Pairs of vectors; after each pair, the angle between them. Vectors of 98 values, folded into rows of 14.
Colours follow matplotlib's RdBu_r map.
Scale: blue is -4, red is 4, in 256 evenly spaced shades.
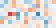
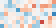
orthogonal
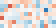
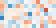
nearly opposite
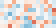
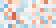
orthogonal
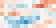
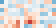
partly opposed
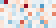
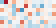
nearly parallel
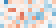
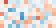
nearly opposite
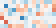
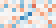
partly aligned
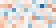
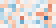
orthogonal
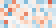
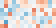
nearly opposite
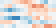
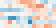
nearly parallel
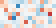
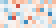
nearly opposite
